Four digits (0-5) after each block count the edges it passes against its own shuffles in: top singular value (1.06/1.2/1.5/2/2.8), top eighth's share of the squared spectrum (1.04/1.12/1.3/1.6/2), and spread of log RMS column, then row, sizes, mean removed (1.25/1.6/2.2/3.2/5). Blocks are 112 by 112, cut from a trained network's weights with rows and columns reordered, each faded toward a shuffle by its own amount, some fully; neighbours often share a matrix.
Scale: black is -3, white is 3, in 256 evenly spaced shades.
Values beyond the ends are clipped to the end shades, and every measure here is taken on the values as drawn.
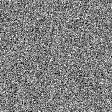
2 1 0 0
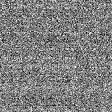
3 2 0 1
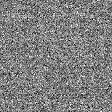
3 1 0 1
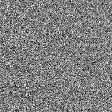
3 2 0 1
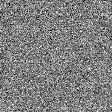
3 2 0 1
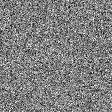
1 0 0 0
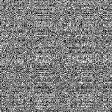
4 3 2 2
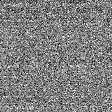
3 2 0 1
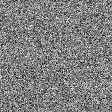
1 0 0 0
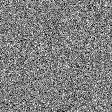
0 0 0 0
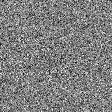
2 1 0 0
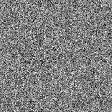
3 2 1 0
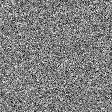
0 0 0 0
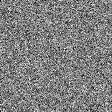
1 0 0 0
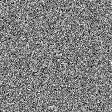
1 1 0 0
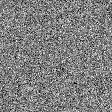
0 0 0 0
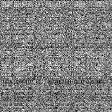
4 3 2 2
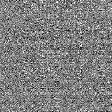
3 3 2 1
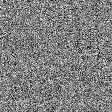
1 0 0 0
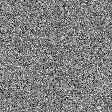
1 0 0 0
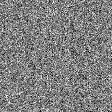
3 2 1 1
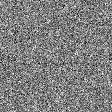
2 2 0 0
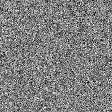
2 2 1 0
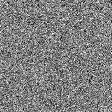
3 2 0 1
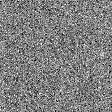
1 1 0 0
